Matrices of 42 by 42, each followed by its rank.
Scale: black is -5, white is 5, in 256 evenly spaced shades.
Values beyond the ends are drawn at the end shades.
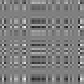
one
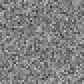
full rank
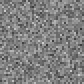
full rank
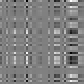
one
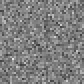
full rank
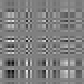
one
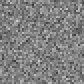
full rank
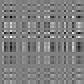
one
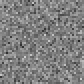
full rank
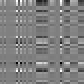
one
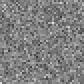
full rank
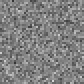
full rank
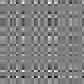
one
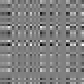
one
